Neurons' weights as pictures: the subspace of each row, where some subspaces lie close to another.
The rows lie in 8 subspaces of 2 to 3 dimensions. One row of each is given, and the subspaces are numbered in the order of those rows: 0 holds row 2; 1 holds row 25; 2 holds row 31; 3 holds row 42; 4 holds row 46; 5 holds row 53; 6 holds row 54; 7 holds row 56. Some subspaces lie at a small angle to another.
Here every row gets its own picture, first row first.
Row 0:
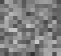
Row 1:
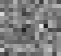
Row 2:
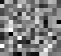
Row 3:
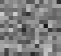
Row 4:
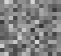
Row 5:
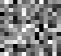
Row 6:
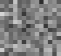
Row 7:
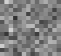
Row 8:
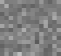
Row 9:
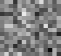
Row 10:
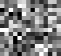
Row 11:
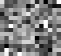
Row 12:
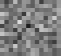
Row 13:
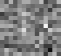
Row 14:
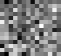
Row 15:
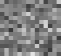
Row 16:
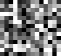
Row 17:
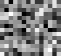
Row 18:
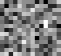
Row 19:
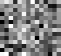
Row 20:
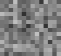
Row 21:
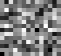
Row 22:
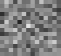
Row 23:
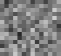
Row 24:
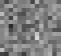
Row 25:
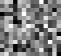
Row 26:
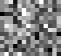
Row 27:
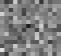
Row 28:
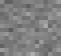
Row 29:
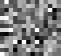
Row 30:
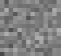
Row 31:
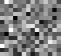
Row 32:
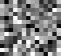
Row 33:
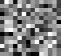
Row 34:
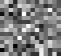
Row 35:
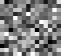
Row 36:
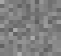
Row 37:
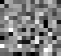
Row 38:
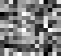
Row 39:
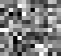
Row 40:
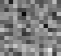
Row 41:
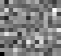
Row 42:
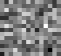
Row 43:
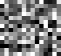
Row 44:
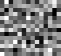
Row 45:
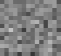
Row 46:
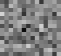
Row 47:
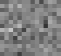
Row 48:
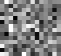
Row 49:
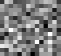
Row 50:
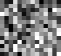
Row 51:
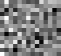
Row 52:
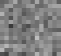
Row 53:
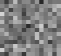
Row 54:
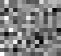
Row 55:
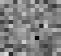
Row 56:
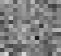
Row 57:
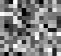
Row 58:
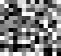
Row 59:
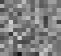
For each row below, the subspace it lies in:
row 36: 0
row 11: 2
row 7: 2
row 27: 5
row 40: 6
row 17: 3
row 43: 4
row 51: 6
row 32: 1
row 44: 6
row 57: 3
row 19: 7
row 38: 1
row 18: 7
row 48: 2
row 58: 0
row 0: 0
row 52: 2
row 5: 5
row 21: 3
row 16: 1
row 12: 0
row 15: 5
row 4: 7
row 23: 7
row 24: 2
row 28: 5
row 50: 6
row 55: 7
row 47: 4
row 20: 1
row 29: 3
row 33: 0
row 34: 4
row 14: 7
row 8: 4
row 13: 1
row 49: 4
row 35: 2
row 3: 5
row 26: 3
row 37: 0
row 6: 1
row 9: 3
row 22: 0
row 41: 6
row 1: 5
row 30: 6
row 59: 0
